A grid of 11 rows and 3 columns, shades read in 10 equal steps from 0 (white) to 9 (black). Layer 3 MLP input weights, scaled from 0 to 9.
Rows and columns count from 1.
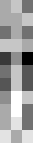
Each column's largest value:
7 4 9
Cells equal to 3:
8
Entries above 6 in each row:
0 0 0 0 2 0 0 0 0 0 0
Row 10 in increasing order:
1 3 5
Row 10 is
3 1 5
